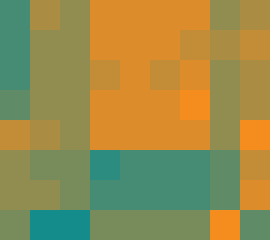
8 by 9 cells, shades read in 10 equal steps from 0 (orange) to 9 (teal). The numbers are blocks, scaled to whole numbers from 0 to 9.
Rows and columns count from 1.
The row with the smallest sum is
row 5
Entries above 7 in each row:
0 0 0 0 0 1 0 2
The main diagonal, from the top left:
7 4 4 1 1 7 7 0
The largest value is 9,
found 2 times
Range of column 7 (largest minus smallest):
7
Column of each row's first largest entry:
1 1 1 1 3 4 4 2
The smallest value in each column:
2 3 4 1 1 1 0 0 0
